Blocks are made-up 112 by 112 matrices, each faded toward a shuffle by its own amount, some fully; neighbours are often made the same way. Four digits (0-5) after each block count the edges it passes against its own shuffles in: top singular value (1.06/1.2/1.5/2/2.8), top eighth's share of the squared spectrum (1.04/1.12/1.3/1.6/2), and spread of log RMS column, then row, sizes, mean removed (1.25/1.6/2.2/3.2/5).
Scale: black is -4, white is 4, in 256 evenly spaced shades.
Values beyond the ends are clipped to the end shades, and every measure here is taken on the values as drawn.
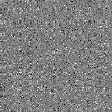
4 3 2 1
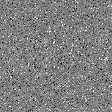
3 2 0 0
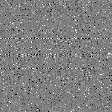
4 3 0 2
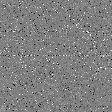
3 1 0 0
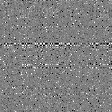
5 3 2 2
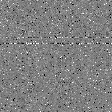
4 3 0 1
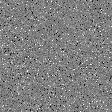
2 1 0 0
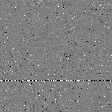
4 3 0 1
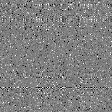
4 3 1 2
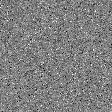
0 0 0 0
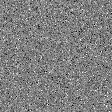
0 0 0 0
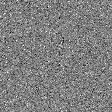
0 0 0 0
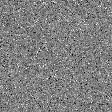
2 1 0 0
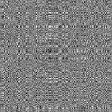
5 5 4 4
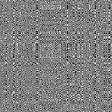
5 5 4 3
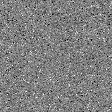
2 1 0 1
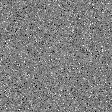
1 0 0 0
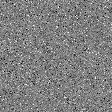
0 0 0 0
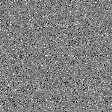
1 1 0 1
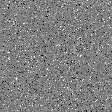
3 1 1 0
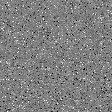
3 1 0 0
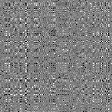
5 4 3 3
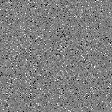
4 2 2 1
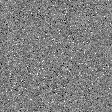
0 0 0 0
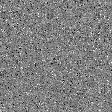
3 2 0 0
